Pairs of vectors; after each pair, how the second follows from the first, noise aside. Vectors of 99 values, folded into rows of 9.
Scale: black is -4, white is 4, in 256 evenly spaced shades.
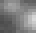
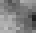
negated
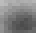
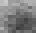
copied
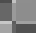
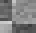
copied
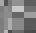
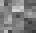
copied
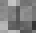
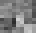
wrapped around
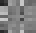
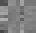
shrunk
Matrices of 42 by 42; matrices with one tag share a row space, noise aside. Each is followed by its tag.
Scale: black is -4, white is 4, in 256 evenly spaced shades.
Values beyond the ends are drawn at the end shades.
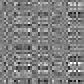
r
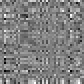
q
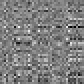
r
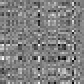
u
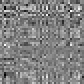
q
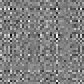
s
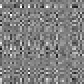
s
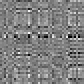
r
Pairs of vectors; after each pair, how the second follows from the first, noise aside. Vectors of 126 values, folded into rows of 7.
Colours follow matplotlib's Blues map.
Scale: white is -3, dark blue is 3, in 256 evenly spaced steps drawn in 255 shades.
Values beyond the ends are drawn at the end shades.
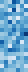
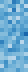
shrunk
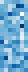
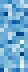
wrapped around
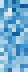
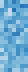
shrunk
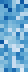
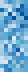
wrapped around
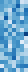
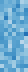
shrunk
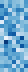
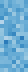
shrunk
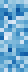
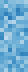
shrunk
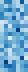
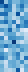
wrapped around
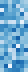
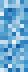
wrapped around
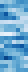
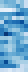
wrapped around
